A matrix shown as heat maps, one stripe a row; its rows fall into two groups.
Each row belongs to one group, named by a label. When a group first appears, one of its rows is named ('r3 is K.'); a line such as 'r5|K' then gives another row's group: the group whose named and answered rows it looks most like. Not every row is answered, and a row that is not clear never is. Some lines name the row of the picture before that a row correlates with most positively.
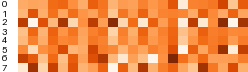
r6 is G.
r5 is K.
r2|K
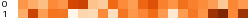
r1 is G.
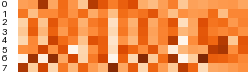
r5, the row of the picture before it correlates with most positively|1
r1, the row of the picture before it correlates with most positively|0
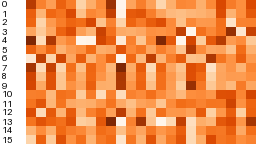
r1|G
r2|G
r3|K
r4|G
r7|K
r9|K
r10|G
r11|G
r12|K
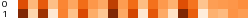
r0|K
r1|K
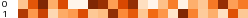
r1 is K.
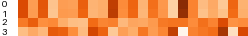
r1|K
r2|G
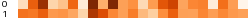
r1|G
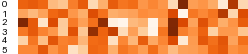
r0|K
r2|G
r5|G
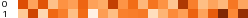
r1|G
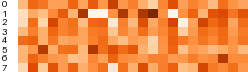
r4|G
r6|G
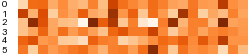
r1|K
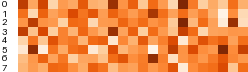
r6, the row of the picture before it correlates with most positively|3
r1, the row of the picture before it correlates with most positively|5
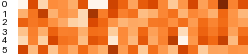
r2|G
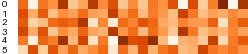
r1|K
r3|K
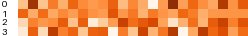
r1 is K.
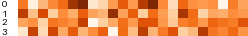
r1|K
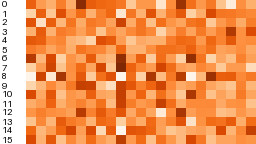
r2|K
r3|G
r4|G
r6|K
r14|G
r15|K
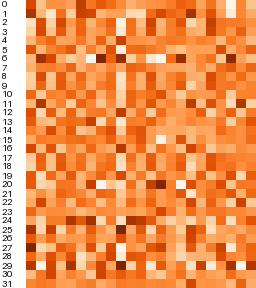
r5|G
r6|G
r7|G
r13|G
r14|G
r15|G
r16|K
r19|K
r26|K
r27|G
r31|K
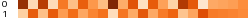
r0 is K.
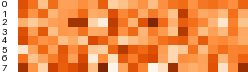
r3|K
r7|G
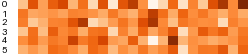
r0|G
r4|G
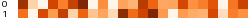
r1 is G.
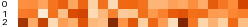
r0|G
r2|K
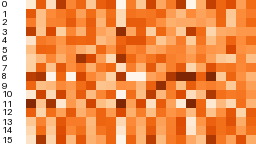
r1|G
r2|G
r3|K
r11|K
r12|K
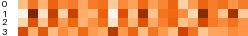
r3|K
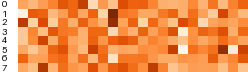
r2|K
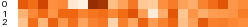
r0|G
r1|G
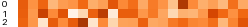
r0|K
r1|G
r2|G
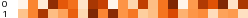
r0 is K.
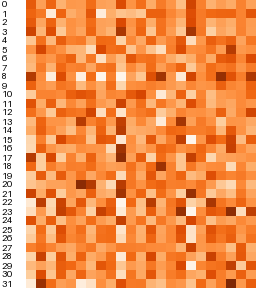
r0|K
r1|G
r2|K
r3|K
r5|G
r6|G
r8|G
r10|G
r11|K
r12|G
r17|K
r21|K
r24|K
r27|K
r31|G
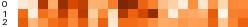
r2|G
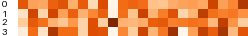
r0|G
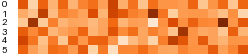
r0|K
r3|K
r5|G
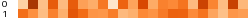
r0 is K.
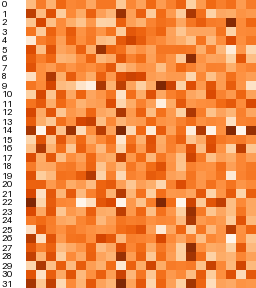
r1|K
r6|K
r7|G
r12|K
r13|G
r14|K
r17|K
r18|G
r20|G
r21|K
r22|G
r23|K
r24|K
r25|G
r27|K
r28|K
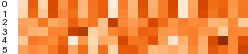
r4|G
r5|G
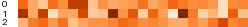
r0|G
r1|K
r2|G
